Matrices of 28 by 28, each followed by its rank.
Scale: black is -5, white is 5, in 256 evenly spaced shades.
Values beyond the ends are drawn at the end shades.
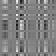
one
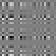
one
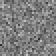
full rank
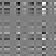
one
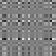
one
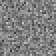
full rank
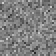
full rank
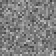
full rank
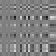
one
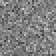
full rank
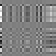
one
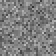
full rank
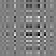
one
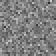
full rank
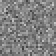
full rank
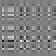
one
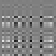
one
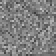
full rank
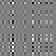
one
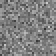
full rank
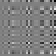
one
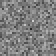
full rank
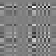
one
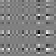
one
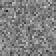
full rank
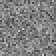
full rank
